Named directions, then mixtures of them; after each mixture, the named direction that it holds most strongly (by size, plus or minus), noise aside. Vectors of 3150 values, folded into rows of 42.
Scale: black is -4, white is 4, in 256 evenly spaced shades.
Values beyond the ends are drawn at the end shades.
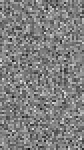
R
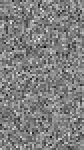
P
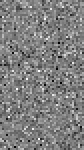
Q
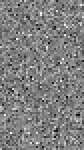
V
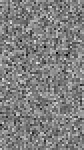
P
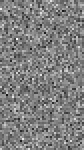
P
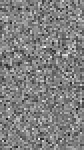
P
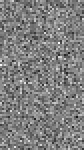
R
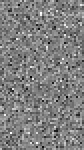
V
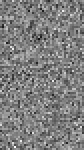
P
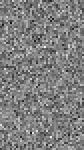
P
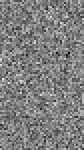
R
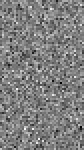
Q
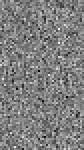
Q
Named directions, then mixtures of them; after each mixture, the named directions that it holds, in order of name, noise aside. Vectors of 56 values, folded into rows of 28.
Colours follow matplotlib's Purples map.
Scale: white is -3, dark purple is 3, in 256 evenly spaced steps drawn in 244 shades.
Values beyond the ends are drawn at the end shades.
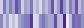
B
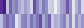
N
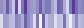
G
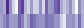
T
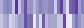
B, G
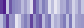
N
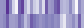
T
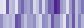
N, T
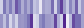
B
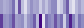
G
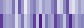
G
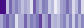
N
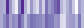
T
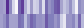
T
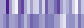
T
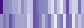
B, N
